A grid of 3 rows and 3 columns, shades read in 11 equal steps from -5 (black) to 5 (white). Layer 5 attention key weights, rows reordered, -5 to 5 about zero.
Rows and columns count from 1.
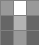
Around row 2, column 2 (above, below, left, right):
5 1 -1 -1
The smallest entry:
-1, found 4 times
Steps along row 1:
up down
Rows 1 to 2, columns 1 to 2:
1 5 / -1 2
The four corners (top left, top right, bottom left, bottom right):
1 1 -1 -1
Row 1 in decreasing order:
5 1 1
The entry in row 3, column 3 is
-1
